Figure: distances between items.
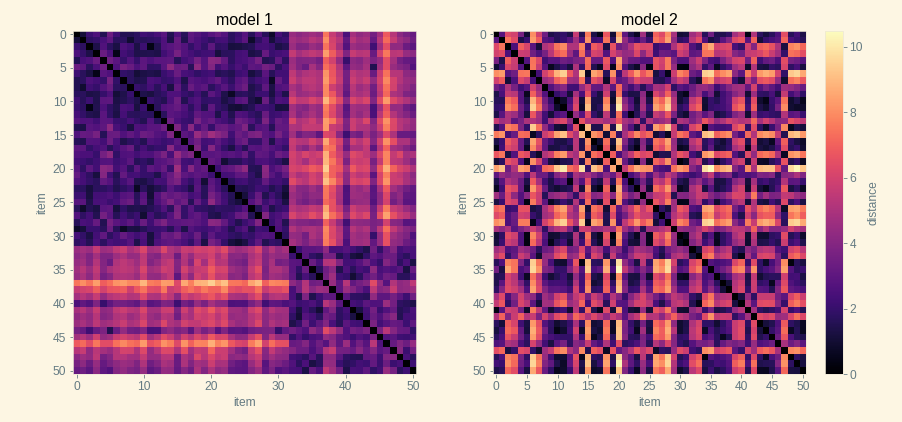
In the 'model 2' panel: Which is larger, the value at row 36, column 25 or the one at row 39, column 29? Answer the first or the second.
the second
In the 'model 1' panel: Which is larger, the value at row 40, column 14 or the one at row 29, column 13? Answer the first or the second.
the first
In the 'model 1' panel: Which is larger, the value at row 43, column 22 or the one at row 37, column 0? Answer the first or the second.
the second
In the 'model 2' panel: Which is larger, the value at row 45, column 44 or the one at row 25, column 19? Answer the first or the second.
the first
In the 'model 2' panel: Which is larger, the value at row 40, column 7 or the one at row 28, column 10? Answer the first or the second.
the second
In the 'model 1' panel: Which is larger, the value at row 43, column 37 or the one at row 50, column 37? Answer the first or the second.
the second
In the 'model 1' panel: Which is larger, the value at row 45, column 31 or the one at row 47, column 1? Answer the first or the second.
the second
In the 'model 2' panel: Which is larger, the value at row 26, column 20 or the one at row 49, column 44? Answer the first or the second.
the first
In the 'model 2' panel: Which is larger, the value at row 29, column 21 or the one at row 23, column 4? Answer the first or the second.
the first
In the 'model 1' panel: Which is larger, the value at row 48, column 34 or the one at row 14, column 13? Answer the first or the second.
the second
